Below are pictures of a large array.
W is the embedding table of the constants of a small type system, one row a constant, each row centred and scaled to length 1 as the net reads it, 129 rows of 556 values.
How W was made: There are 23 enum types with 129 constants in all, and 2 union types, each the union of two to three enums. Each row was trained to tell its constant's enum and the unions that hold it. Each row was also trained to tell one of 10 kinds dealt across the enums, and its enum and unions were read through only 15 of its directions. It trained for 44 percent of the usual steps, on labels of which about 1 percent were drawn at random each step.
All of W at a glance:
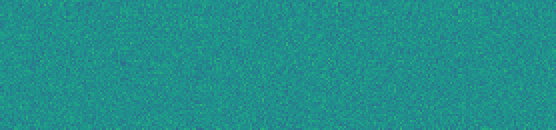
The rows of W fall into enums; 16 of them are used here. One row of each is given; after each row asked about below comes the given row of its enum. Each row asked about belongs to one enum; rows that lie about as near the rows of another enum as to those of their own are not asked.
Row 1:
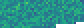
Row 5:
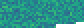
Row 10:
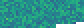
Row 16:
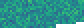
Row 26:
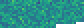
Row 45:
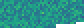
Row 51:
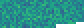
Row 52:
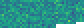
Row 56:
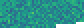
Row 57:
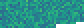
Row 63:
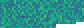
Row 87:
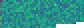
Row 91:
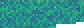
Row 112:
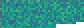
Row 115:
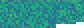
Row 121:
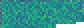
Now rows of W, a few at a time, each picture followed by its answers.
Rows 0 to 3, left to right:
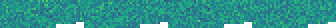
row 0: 87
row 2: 121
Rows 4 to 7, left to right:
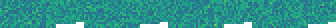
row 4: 51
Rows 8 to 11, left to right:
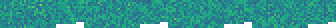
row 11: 45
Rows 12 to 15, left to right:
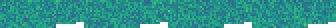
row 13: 112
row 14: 52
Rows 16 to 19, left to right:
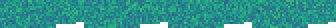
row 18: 10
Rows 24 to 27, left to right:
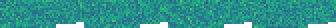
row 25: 10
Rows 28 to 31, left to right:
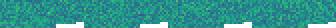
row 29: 5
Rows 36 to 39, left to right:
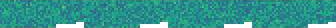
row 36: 57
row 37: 56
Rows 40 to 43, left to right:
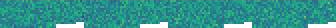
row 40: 51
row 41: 16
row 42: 115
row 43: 112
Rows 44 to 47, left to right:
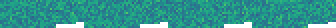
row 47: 10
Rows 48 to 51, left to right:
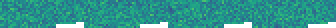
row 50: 87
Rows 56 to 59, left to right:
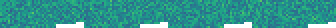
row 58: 57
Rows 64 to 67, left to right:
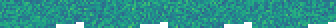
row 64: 87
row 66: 91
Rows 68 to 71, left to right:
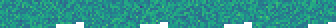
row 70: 121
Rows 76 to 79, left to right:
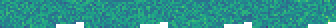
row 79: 63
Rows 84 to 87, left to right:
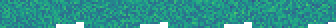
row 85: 5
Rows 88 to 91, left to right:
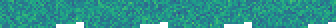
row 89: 5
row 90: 26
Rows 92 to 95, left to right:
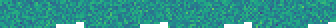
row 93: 57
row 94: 57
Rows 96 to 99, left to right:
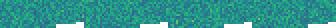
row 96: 51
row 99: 115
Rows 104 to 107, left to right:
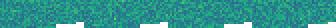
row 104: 112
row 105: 91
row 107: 51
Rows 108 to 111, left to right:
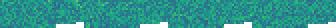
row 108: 115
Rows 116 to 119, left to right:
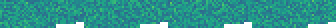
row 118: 87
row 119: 5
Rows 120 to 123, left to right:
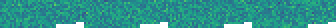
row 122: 52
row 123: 45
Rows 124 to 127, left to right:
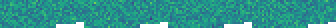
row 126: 91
